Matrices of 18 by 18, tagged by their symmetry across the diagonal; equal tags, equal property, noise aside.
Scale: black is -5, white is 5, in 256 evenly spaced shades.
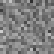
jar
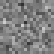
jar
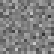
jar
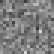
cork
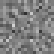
jar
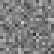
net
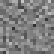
cork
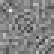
net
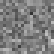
cork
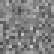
cork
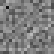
net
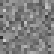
cork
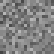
net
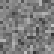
net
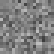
jar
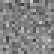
cork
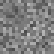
net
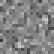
net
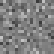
jar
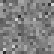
jar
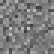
net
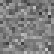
cork
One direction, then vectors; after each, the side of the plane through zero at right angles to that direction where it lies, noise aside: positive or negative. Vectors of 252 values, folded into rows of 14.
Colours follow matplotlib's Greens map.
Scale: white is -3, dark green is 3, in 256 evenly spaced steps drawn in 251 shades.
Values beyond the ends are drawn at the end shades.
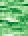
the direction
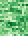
positive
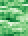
negative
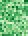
negative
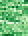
negative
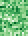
positive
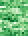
negative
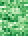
negative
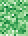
positive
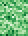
negative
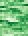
positive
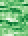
positive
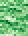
positive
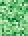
negative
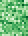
positive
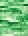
positive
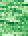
positive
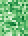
positive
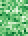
negative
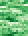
negative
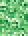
positive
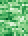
negative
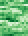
negative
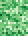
negative
